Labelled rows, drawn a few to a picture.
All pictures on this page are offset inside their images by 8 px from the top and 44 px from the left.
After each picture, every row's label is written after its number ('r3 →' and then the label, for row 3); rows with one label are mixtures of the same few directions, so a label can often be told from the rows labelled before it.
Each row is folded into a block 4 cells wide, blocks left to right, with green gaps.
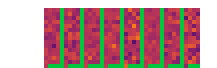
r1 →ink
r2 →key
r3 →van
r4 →ink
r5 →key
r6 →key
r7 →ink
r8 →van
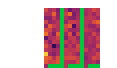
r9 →ink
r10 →key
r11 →ink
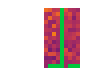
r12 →key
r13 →key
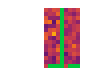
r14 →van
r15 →ink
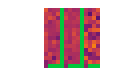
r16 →key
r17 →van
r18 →key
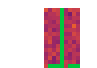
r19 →van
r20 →key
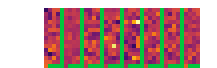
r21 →key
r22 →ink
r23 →key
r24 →ink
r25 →ink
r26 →van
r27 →key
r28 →van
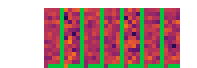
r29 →ink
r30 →van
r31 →key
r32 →ink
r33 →van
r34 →ink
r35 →ink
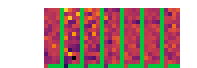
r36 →ink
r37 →key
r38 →key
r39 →van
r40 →ink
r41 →ink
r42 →key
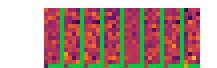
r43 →key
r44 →ink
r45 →ink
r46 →key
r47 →key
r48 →van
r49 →ink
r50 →key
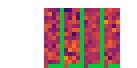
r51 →key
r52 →key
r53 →van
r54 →van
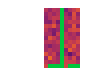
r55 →van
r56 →key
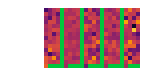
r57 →key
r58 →key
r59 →van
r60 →key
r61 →van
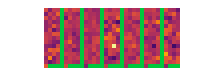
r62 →van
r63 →van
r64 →van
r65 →ink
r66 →ink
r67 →ink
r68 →ink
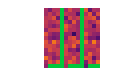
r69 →key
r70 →van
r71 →key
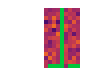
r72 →van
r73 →van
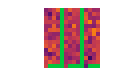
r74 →key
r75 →key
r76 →van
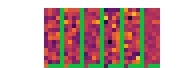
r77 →key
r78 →van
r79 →ink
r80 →van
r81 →ink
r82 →ink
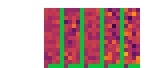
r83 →ink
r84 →van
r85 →key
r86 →key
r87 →ink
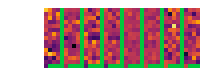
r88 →key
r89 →ink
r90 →key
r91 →key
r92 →key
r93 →key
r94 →key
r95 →ink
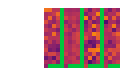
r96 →key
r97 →van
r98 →van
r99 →van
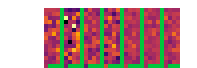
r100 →van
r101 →van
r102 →van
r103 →ink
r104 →ink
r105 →van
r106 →van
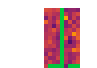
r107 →van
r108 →van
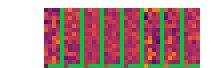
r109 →van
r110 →key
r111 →key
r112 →ink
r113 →van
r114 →van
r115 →van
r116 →key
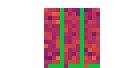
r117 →ink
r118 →van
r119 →key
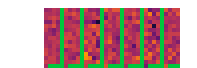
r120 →van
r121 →ink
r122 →ink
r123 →van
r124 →ink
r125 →key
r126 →van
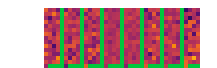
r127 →ink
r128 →van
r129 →van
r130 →van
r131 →key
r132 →key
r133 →ink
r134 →key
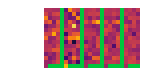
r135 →van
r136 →key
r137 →ink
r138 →ink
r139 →van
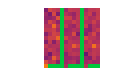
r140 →key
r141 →ink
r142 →ink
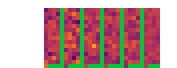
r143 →key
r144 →ink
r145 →ink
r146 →ink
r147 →key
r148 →van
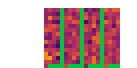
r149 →ink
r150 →ink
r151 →van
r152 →van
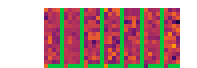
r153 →van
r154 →van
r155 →key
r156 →van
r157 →van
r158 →key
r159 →ink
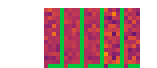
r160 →key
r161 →van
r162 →key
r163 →ink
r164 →van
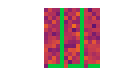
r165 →van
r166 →van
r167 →key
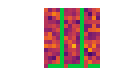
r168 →ink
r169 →ink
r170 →key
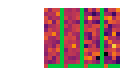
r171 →van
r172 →ink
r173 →ink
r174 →ink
